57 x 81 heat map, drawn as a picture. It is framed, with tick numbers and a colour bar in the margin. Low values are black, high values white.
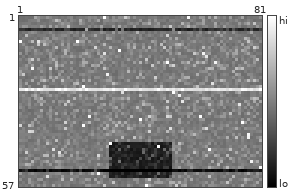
No regular stripes run through it. The bottom middle is the ninth with the lowest average. Overall the values sit about 50% of the way up the scale. In the bottom middle lies a patch that is lower than the rest. Rows 5, 25 and 52 differ from the rows beside them.
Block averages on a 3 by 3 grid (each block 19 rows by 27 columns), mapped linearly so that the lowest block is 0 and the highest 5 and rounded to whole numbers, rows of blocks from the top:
444
555
404
